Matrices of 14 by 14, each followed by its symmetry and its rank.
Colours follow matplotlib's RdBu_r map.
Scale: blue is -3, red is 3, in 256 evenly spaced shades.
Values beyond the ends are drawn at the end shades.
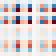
neither, rank one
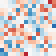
antisymmetric, full rank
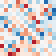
antisymmetric, full rank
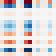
neither, rank one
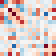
symmetric, rank three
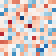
neither, full rank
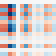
neither, rank one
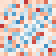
symmetric, full rank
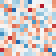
neither, full rank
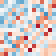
symmetric, full rank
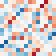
antisymmetric, full rank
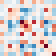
symmetric, rank three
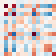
symmetric, rank three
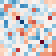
symmetric, full rank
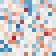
neither, full rank
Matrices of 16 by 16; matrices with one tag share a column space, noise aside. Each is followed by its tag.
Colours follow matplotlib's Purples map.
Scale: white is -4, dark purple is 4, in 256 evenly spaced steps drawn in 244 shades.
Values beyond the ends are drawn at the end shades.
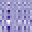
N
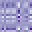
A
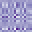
A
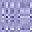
A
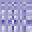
N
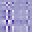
N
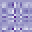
A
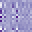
A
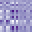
N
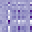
N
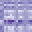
N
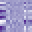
N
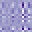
A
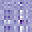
N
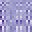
N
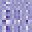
N
